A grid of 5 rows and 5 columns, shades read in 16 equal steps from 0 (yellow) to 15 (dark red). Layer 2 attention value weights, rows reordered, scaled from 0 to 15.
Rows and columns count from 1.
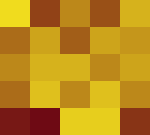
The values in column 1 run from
0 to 14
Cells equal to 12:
1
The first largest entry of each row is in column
2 3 1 1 2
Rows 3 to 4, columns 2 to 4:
3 3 6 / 2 6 2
